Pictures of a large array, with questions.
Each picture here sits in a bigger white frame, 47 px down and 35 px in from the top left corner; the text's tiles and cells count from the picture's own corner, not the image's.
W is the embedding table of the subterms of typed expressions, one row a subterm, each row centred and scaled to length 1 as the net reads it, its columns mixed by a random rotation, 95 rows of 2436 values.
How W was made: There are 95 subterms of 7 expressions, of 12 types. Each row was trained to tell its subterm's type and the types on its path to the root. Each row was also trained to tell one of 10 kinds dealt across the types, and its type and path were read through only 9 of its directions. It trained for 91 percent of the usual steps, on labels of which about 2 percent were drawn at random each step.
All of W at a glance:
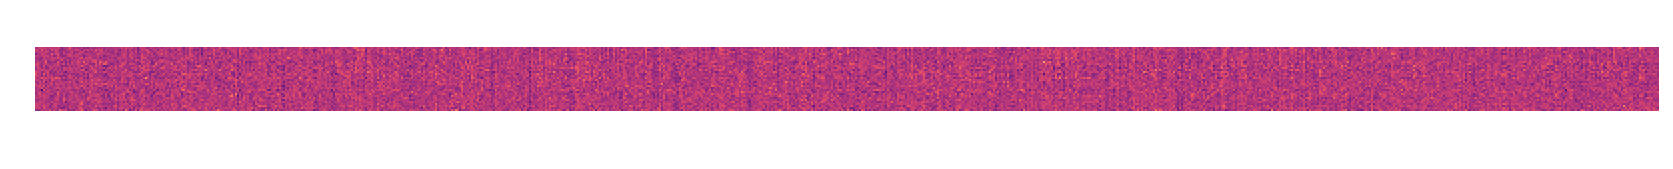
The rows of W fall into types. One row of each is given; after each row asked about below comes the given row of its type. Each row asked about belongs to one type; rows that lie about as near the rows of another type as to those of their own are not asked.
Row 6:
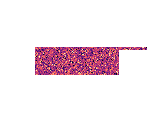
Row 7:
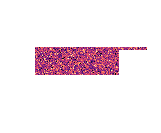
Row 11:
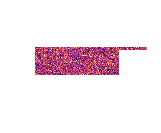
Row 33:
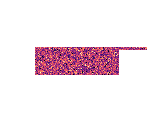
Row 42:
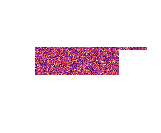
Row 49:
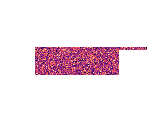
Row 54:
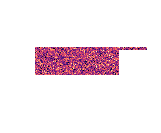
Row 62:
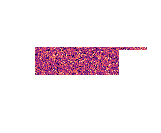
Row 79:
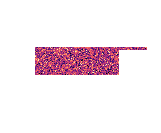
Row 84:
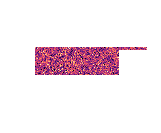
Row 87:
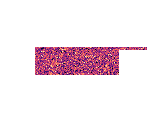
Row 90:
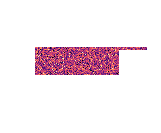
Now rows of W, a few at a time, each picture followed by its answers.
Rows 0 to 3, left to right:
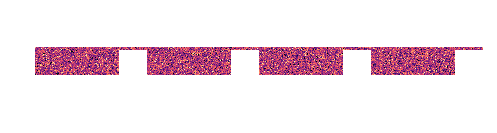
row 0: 84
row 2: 11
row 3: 87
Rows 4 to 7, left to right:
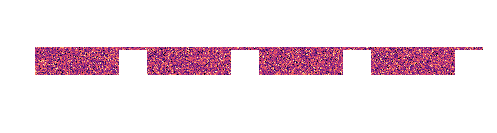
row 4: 87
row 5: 7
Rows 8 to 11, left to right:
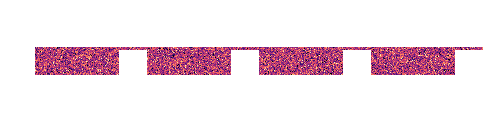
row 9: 7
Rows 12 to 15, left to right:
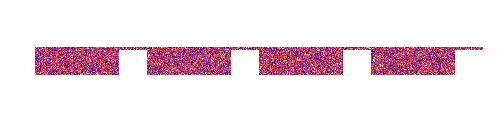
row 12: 7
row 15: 6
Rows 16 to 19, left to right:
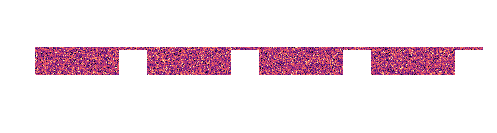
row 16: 7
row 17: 33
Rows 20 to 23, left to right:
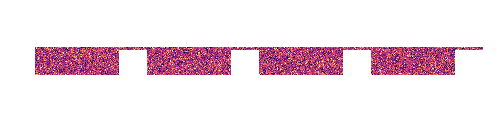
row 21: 54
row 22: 7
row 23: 7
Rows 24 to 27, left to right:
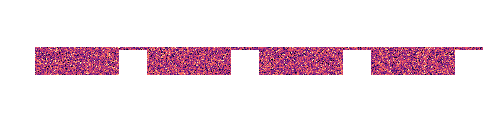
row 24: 54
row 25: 7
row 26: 79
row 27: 33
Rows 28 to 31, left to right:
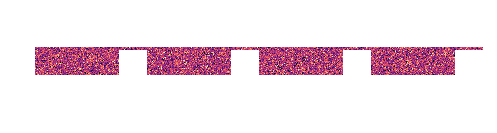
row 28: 90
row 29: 49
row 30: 42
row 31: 79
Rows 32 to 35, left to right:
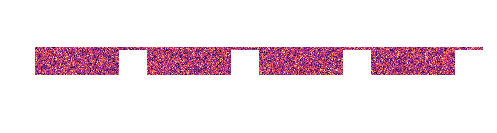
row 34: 49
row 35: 87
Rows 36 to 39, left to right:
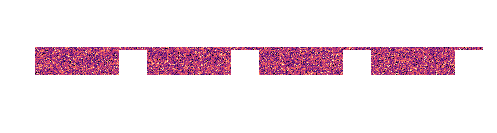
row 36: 79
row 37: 54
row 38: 54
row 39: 90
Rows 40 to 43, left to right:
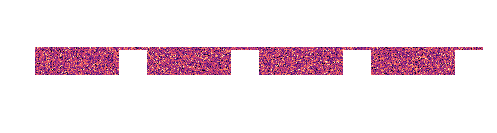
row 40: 84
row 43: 90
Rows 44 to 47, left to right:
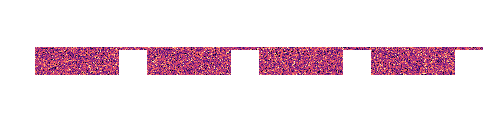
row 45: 87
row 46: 33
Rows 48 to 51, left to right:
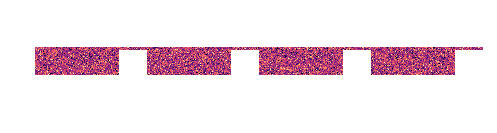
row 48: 42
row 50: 54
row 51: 42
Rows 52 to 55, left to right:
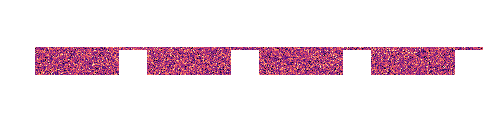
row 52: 84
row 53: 90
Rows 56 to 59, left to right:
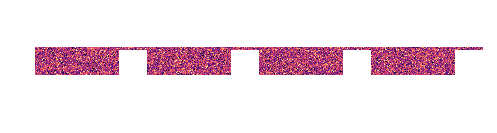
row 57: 42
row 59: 33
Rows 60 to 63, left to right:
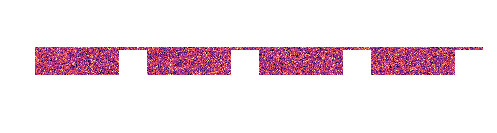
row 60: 79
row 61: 54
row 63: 79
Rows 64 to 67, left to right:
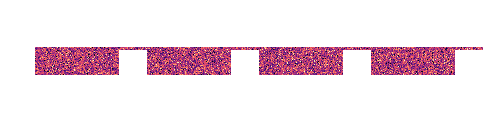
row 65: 6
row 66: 42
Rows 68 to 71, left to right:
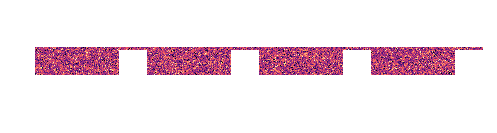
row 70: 33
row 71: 54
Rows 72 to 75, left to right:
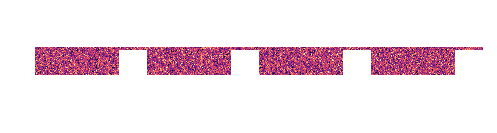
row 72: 84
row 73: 33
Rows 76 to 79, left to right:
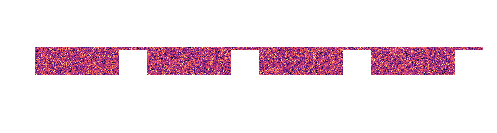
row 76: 11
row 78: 33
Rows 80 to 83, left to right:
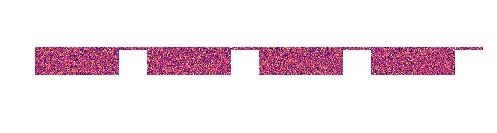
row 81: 54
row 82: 7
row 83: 6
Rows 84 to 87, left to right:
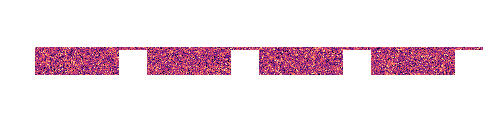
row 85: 49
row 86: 33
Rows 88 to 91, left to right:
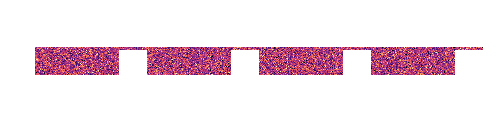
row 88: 79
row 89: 90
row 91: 49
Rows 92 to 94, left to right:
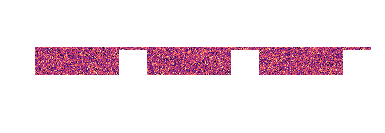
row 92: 11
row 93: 87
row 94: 49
